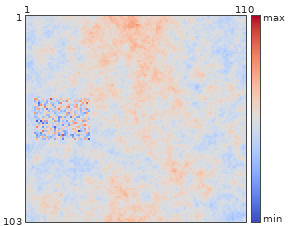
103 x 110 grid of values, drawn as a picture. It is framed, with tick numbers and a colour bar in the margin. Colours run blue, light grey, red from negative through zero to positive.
The halves do not mirror each other. In the middle left lies a patch that is rougher than the rest. The distribution is heavy-tailed on both sides. No regular stripes run through it.
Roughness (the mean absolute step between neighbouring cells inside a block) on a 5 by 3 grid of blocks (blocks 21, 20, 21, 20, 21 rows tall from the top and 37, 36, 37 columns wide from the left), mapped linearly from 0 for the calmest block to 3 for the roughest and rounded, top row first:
000 | 000 | 300 | 000 | 000
